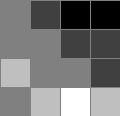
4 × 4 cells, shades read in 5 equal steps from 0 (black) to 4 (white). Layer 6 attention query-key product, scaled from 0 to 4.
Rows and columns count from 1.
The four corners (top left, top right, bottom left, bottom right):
2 0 2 3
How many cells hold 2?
6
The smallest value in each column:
2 1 0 0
